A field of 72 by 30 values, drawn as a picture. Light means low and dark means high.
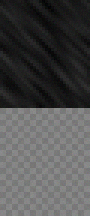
The table splits into 2 rows of 1 panel. Panel 1,1: very high, slanting down to the right, faint in contrast. Panel 2,1: middling, checkered, faint in contrast.
